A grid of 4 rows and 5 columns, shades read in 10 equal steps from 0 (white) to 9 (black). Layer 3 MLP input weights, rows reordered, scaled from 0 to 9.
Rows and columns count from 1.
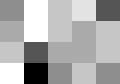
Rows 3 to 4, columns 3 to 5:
3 3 2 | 4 2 4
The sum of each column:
9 15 11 9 14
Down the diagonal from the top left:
4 0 3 2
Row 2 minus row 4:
3 -9 -2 1 -2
